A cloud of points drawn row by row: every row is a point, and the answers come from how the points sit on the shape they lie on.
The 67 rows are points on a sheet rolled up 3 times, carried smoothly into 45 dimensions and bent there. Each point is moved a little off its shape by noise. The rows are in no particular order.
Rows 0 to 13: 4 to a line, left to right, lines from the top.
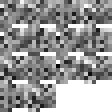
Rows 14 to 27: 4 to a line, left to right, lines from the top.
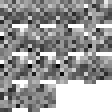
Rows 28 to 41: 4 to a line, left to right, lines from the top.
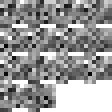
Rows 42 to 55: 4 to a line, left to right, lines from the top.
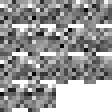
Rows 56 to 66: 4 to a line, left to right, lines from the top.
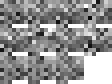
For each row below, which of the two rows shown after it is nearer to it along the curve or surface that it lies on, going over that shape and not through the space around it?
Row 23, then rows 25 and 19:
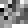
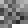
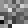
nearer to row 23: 19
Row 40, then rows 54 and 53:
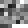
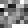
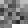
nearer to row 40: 54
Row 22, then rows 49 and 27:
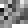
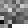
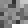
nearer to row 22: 49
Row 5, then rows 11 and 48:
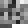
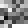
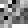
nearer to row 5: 48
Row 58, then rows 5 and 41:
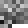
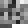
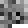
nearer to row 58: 41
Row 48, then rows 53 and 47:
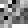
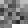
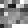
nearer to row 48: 47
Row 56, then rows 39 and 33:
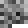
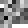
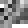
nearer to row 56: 33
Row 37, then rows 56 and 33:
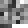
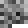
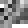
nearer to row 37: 56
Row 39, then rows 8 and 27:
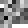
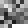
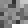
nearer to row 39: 8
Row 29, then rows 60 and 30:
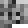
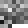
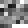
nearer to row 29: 30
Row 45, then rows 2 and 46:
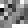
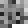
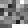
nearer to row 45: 46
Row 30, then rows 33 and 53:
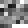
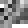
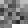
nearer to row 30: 33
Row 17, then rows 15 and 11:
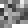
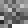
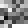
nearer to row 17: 15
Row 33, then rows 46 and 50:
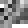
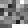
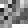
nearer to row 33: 50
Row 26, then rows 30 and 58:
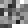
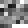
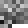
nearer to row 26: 30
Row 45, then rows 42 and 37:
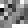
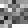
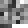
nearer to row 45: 42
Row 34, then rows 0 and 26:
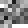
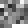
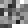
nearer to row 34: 0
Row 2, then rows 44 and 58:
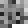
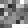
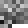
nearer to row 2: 58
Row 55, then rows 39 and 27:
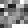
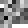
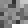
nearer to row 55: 39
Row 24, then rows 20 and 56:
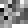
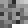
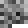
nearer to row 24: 56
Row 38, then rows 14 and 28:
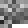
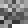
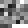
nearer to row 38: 14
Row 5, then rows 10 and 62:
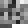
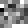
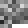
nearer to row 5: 10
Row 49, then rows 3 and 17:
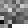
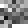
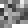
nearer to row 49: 3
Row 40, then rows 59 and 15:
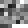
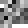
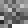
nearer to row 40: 59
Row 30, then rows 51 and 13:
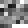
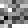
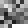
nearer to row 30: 51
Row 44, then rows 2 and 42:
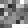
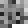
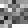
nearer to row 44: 42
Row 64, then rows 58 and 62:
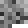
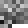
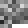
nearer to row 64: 62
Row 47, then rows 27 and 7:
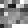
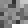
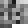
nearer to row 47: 7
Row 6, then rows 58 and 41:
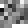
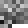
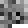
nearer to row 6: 58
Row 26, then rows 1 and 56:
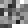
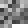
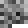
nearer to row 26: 56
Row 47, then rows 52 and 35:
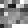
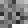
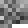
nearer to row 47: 52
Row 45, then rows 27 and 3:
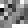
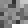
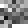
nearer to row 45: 3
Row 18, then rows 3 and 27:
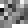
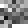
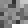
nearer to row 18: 3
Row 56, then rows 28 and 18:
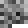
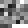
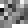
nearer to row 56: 28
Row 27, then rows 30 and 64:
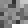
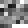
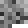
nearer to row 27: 64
